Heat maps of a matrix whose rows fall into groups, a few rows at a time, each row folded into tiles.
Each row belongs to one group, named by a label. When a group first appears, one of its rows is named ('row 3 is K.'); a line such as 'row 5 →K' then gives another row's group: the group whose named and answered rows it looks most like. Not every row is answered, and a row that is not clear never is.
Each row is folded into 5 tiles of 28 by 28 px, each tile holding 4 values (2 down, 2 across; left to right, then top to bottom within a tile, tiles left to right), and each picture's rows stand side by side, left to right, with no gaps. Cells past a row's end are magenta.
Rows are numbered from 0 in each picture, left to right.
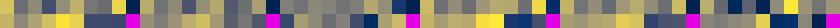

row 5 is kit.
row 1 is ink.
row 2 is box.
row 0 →ink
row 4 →ink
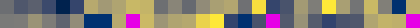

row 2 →box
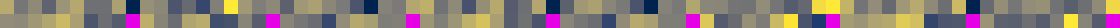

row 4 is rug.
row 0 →ink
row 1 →kit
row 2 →rug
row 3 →ink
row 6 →ink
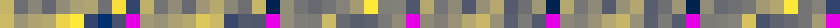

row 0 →ink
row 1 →ink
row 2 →kit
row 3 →ink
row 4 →ink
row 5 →kit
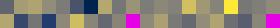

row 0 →rug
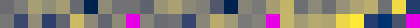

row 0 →rug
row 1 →rug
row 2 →ink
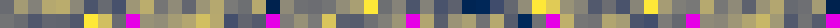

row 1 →ink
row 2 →kit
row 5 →ink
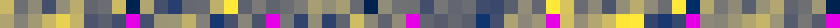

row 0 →ink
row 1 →kit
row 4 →ink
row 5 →ink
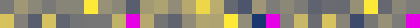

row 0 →kit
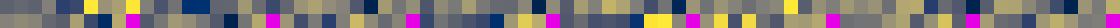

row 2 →rug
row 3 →box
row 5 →kit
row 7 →rug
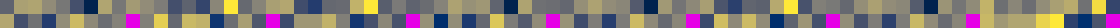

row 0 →rug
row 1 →kit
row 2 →kit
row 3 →rug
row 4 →rug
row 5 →kit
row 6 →rug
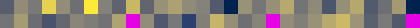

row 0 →box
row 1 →rug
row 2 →ink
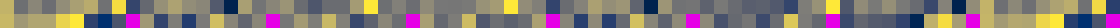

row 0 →ink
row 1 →rug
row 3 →kit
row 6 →box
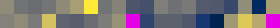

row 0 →kit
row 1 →box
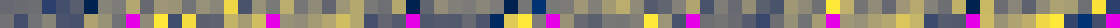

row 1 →kit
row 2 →ink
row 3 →box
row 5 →box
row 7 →ink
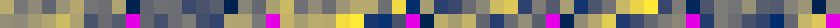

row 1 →box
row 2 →ink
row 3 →kit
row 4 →kit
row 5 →box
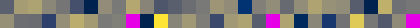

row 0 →rug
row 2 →rug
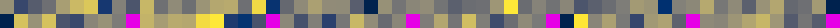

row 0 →kit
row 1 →ink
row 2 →rug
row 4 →kit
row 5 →ink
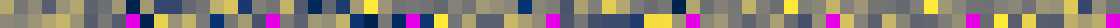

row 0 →ink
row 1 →kit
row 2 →kit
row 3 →kit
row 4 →box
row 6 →kit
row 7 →kit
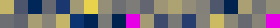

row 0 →kit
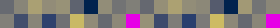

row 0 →rug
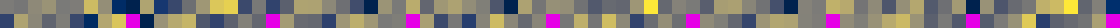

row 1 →kit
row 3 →rug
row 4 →kit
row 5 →rug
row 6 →ink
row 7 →kit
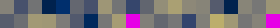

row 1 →rug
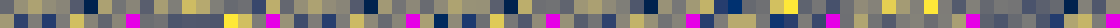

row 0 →rug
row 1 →box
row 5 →kit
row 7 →box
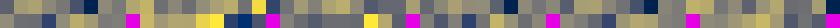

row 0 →rug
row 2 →box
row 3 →rug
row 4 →rug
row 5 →ink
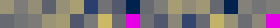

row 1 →rug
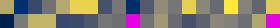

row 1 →box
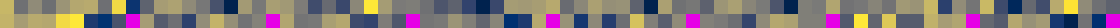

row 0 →ink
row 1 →rug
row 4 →rug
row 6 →kit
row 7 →kit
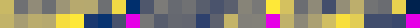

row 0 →ink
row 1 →box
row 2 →ink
